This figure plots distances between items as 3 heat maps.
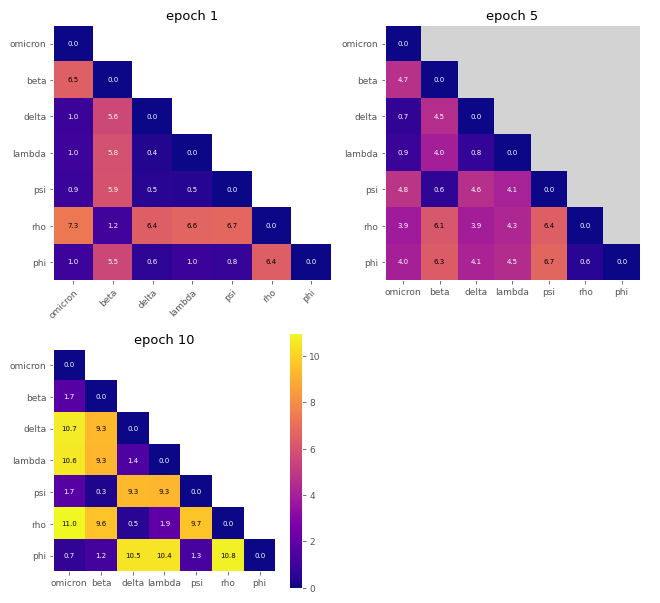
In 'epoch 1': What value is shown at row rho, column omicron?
7.3
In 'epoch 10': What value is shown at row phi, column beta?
1.2
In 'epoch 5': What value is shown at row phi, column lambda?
4.5
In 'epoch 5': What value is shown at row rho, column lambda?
4.3
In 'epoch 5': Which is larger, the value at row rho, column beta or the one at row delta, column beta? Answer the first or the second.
the first
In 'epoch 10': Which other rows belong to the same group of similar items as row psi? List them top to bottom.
omicron, beta, phi
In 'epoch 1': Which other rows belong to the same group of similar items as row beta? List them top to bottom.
rho
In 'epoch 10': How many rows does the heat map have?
7
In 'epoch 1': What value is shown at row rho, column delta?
6.4
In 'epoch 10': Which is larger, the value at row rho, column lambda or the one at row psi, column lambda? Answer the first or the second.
the second
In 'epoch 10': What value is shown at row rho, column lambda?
1.9
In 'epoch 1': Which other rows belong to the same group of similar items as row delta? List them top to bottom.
omicron, lambda, psi, phi
